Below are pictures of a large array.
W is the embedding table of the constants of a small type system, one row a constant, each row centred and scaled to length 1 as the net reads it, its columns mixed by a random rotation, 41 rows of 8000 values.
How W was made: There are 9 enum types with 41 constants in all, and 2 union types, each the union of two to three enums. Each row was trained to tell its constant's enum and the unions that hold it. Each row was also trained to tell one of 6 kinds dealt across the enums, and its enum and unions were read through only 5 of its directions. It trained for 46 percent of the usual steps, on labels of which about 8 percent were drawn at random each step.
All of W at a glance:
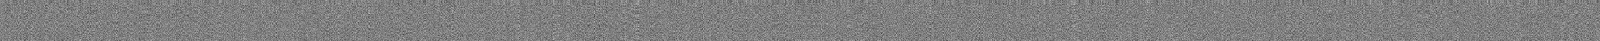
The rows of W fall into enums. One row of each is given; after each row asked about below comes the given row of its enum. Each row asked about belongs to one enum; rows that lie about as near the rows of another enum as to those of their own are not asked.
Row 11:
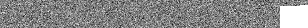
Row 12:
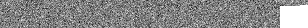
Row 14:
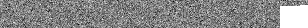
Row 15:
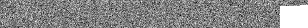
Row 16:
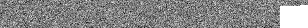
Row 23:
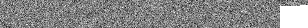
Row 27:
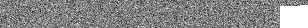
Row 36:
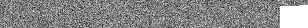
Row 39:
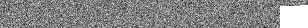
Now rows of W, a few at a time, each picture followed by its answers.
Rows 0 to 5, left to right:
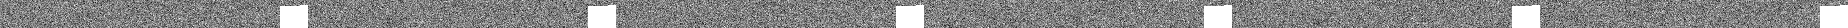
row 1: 36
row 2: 36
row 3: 16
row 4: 36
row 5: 27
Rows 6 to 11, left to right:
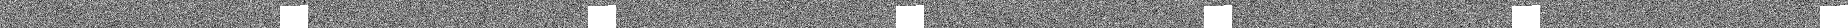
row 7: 11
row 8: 27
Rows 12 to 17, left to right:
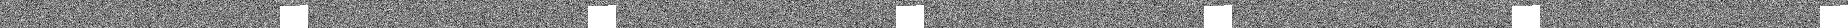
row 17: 39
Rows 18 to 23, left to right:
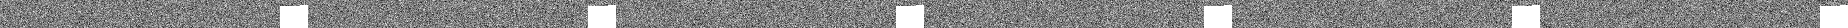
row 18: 36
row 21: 11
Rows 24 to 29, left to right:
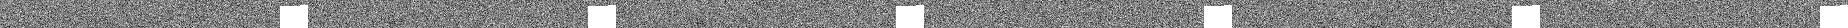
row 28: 16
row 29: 16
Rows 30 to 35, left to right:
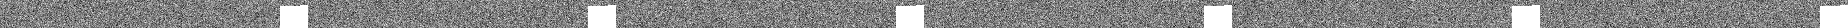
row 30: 23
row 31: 27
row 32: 16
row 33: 39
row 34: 27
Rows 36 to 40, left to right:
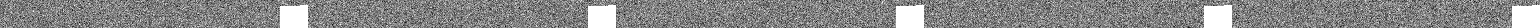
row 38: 36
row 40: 23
